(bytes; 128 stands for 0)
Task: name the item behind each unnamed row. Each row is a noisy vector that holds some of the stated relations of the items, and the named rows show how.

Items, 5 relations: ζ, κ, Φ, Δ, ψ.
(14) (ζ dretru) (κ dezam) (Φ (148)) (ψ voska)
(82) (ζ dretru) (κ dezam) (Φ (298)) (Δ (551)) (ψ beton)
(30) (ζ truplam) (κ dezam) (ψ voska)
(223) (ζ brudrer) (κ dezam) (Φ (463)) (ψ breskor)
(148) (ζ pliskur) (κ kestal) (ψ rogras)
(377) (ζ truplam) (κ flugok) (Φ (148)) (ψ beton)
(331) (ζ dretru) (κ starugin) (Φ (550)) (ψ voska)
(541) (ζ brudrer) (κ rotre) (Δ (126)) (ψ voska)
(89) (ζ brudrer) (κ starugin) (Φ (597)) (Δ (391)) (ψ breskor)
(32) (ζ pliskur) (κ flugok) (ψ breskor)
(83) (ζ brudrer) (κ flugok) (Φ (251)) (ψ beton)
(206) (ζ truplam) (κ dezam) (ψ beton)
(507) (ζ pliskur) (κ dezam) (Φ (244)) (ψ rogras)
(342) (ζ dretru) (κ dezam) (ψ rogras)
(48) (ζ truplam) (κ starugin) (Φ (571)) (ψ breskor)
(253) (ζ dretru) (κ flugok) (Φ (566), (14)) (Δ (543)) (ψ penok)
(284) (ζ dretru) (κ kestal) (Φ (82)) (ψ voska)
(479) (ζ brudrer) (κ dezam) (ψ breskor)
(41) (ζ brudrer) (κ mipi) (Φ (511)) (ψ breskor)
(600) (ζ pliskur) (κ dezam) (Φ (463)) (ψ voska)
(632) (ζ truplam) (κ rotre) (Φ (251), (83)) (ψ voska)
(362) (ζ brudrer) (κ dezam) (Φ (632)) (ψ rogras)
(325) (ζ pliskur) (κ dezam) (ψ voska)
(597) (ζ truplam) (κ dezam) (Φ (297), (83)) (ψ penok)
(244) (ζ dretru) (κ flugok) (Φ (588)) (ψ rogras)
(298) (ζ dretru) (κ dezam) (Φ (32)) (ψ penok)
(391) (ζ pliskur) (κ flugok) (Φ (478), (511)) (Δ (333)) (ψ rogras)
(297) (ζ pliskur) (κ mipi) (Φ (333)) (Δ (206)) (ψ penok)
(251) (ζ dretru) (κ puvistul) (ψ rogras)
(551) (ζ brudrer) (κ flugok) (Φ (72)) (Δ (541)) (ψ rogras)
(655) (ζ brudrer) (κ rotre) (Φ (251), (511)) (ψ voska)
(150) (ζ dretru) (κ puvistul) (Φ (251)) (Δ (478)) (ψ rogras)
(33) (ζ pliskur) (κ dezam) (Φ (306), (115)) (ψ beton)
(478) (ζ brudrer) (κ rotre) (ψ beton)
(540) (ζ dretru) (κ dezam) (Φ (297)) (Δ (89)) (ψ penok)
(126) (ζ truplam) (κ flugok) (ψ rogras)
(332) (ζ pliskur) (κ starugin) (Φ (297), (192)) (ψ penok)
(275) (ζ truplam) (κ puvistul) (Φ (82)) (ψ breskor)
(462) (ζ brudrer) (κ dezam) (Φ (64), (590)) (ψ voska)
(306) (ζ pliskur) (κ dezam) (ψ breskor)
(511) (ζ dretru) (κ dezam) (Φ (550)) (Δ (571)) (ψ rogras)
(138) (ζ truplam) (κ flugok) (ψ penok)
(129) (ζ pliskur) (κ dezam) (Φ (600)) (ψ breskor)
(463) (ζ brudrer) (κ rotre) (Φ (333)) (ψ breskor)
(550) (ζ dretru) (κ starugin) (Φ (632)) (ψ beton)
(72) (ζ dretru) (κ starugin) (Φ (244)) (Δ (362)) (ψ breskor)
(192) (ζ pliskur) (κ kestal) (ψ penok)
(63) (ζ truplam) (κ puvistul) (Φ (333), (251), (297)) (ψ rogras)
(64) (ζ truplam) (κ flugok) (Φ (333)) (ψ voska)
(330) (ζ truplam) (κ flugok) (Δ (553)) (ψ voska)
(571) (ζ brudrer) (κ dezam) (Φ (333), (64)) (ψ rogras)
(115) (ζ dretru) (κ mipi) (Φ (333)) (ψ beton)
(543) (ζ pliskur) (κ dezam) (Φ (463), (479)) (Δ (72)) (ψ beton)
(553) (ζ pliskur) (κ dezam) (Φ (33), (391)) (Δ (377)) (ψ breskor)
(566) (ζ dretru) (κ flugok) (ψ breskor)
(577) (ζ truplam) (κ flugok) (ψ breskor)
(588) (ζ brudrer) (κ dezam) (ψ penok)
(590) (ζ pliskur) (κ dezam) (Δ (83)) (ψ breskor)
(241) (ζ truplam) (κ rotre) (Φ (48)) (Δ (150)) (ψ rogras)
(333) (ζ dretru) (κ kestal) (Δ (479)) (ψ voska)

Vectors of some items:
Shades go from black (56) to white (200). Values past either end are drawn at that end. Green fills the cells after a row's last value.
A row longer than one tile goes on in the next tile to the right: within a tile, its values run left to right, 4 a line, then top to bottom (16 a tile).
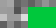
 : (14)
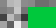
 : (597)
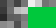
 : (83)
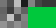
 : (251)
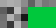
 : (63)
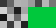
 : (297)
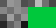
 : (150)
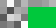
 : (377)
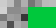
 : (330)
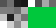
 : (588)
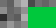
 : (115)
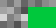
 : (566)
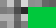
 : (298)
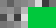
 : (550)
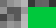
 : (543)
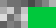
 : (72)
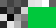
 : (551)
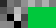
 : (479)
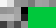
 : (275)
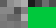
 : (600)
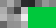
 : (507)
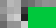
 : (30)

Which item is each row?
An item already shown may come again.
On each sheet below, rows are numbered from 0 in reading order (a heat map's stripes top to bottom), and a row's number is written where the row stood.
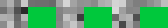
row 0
(298)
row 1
(138)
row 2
(330)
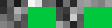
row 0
(362)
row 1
(571)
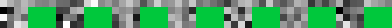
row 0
(126)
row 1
(478)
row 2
(64)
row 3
(298)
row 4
(297)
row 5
(332)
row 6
(541)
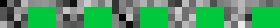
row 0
(571)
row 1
(89)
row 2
(479)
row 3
(331)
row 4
(597)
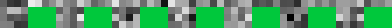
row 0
(41)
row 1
(284)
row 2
(82)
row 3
(632)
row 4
(332)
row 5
(223)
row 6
(32)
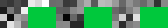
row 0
(551)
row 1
(463)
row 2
(391)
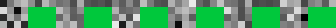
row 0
(297)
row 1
(540)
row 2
(511)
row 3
(48)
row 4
(540)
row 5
(632)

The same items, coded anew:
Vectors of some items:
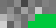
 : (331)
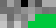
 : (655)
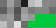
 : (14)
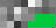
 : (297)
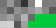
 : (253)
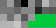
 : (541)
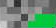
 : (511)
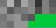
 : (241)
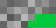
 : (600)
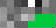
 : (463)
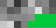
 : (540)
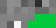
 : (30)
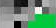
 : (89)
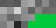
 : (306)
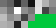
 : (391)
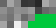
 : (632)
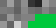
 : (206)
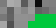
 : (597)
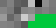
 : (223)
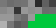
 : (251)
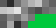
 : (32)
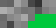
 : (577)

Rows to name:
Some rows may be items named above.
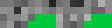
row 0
(72)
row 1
(41)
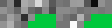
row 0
(82)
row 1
(64)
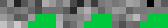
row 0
(478)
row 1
(362)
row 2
(48)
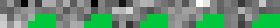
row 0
(655)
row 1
(241)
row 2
(32)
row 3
(298)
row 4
(148)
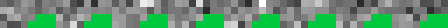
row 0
(275)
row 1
(462)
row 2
(298)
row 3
(588)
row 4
(253)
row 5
(284)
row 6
(83)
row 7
(551)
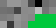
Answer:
(63)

